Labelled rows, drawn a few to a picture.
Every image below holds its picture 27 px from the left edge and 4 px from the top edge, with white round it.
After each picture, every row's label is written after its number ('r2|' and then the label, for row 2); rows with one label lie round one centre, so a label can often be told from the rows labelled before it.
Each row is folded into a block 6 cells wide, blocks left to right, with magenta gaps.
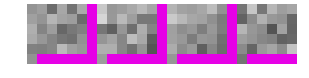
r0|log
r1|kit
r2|kit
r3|log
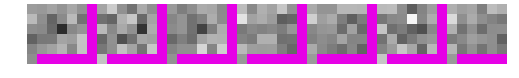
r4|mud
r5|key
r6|mud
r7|kit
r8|kit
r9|key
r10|kit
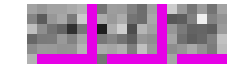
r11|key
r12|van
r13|key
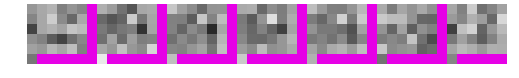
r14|van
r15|key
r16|key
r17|key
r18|key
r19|kit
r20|van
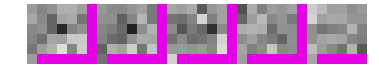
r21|mud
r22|mud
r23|key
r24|log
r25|kit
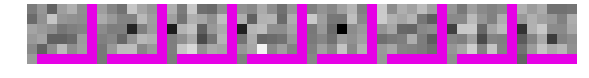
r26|log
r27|mud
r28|van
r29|van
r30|mud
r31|kit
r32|van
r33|van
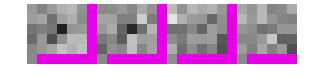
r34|mud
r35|mud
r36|kit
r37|kit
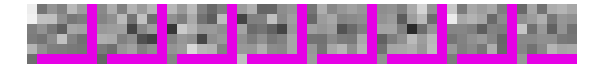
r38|kit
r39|log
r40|van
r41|key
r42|log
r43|mud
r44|kit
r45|log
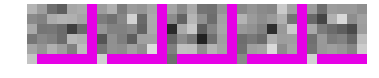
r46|key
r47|key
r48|van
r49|mud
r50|key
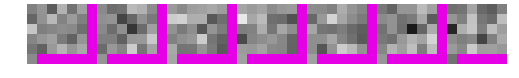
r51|log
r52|mud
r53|kit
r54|kit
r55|log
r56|mud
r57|van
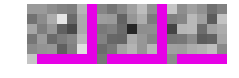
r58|key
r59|mud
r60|van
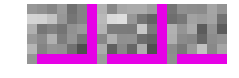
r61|kit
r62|kit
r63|log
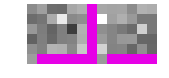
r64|key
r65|kit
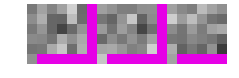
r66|mud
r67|key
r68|kit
